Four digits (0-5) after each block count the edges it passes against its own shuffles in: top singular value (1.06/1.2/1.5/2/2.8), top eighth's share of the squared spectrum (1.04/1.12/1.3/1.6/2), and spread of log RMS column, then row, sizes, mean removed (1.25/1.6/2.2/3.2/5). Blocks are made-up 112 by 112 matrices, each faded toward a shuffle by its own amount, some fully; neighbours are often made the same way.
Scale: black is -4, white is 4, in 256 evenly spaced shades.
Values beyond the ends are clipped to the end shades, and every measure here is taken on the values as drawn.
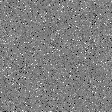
0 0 0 0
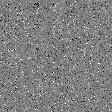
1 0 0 0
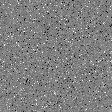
0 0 0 0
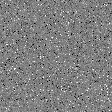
0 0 0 0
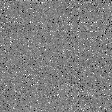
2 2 2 1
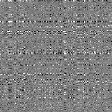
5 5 3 4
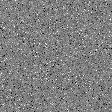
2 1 0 0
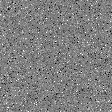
2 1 0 0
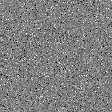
2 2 0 0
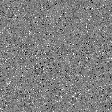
3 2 0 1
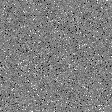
1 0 0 0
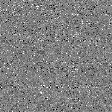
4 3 1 2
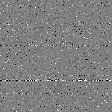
4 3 0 2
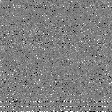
4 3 0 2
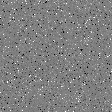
2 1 0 0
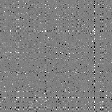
5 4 2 2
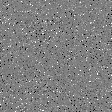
2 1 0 0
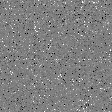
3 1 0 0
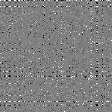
5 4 2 3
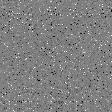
3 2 0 1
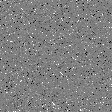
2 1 0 0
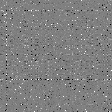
4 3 1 2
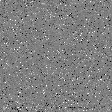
2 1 0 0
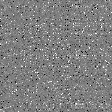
3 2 1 1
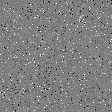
0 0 0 0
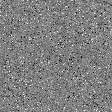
1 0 0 0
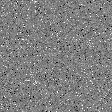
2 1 0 0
